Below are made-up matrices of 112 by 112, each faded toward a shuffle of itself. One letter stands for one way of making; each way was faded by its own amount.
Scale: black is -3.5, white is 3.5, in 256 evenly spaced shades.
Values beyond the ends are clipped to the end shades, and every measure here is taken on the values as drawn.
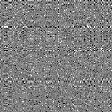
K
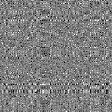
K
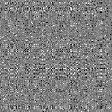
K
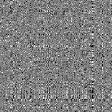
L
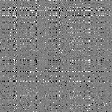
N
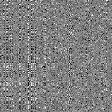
L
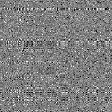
K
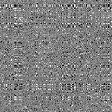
K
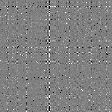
N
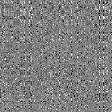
L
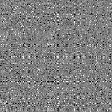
K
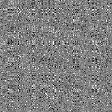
L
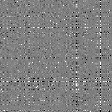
N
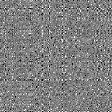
L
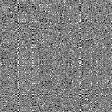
L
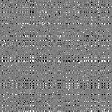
N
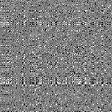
K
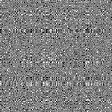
K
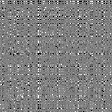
N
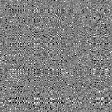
K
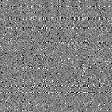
K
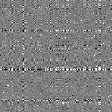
N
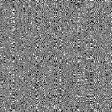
L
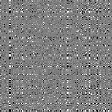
N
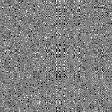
L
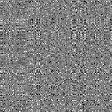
K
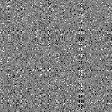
L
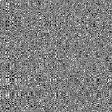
L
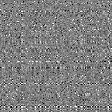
K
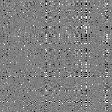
N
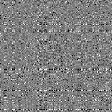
K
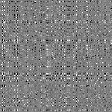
N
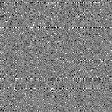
K
